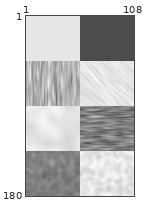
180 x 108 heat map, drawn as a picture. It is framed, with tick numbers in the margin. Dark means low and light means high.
It is made of 4 by 2 panels. Panel 1,1: very high, flat. Panel 1,2: low, flat. Panel 2,1: high, streaked downward. Panel 2,2: very high, slanting down to the right, faint in contrast. Panel 3,1: very high, smooth, faint in contrast. Panel 3,2: middling, streaked across. Panel 4,1: middling, blotchy, faint in contrast. Panel 4,2: very high, blotchy, faint in contrast.
